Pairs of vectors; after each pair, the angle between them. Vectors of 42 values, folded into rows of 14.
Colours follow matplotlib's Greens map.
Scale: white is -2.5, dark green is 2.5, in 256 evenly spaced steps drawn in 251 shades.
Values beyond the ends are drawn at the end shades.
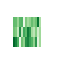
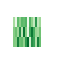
orthogonal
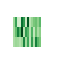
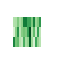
orthogonal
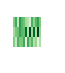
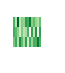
nearly opposite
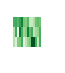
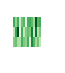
orthogonal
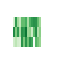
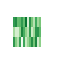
orthogonal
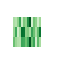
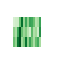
orthogonal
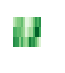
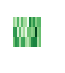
partly aligned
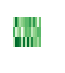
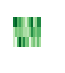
orthogonal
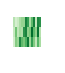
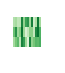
orthogonal
